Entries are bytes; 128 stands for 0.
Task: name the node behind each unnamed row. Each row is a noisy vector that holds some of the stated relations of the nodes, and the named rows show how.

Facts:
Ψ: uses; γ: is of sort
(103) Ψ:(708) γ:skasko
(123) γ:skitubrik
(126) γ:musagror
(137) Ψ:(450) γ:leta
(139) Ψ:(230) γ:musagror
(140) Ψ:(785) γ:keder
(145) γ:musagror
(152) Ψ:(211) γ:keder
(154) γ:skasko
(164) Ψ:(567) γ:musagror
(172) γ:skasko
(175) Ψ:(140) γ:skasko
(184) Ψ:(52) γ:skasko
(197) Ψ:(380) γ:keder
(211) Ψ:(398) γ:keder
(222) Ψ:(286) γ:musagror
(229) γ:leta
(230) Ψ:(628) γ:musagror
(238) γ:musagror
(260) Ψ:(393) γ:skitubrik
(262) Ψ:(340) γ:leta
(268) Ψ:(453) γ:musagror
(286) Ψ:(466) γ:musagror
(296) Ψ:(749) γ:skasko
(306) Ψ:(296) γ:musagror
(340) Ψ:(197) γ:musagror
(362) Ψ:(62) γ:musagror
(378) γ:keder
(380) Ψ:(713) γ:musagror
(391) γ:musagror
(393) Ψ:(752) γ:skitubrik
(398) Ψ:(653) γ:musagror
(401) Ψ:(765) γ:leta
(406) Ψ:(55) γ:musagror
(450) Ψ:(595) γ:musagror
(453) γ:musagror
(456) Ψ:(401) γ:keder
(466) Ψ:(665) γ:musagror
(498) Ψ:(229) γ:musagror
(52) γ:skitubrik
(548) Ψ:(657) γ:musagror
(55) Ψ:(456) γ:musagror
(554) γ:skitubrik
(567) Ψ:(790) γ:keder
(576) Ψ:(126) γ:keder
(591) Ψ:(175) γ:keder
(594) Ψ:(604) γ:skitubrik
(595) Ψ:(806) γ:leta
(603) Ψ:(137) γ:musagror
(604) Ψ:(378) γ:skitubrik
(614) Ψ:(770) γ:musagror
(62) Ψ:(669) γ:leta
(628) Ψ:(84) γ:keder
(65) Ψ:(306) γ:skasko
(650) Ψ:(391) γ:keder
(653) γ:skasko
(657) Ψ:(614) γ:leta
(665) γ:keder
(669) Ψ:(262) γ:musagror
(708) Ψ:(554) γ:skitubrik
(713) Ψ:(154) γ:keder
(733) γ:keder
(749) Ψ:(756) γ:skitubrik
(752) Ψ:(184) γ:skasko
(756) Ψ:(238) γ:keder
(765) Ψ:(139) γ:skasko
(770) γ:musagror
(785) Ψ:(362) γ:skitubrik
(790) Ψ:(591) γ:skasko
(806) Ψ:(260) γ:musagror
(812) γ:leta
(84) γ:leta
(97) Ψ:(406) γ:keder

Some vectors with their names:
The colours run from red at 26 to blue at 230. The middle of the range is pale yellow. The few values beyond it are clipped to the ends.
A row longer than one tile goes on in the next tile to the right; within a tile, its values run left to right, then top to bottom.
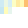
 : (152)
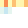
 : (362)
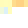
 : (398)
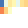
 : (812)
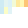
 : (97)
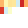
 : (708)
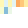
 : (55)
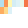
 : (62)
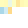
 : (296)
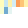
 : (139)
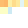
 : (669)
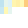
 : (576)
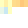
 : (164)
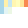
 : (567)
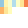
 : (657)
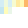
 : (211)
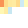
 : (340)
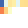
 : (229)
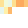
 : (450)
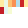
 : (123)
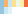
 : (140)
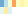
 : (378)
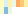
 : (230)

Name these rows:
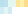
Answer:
(628)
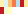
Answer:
(52)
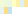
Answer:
(713)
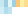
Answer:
(456)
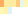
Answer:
(380)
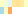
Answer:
(184)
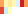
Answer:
(749)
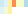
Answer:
(154)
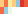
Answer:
(785)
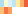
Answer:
(595)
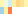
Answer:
(752)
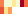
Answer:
(260)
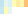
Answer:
(756)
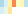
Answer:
(653)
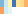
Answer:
(401)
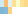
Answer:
(790)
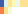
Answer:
(84)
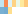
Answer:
(175)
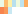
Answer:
(262)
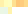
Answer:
(603)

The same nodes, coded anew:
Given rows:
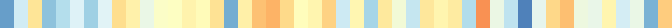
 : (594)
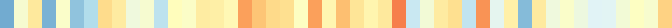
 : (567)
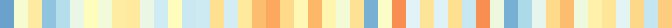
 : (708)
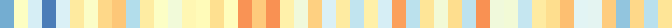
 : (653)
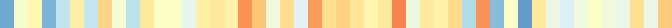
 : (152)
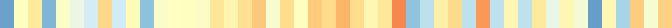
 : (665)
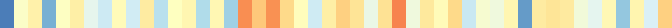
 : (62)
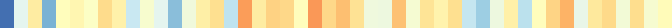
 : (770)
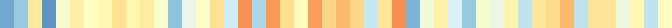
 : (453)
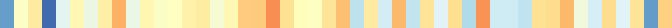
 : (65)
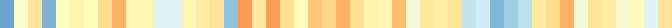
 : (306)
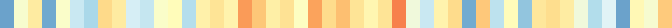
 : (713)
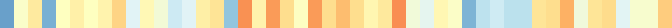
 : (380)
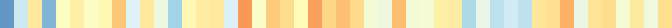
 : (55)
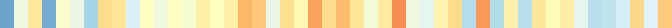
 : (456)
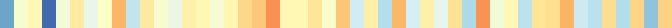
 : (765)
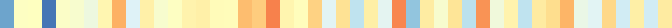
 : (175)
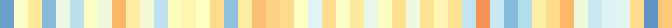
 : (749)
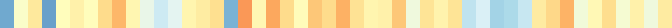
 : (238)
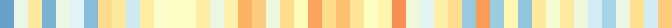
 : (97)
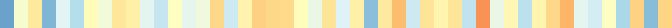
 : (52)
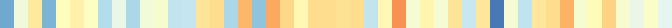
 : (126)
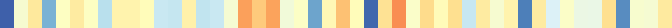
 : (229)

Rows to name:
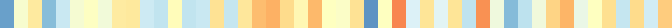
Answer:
(554)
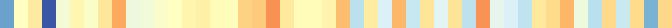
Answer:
(296)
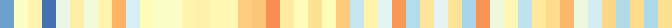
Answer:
(172)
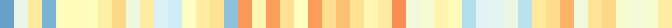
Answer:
(362)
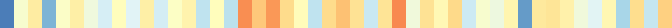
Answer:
(812)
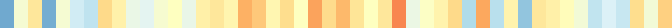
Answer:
(733)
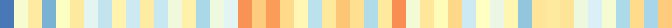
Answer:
(401)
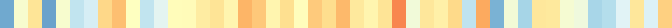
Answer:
(756)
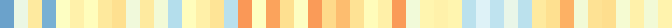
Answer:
(145)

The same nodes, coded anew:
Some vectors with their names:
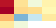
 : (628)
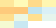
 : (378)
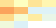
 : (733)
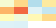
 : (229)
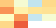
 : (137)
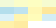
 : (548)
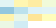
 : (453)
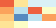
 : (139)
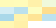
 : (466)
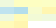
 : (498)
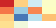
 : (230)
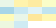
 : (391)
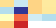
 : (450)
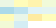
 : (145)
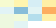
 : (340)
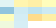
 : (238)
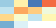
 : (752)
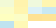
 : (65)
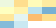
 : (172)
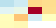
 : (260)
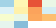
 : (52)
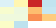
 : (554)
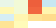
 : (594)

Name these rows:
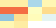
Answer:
(657)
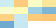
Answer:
(154)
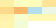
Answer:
(756)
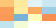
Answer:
(765)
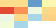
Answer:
(262)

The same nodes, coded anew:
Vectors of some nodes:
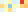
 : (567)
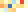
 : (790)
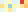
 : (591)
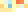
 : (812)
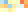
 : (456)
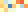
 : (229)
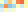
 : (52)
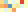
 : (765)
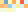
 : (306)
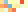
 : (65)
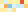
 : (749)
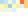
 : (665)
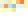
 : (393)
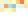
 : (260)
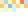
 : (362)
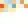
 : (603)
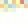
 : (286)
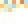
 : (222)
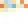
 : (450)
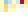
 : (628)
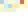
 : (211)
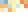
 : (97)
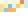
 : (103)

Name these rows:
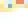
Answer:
(62)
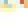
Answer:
(756)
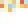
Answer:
(164)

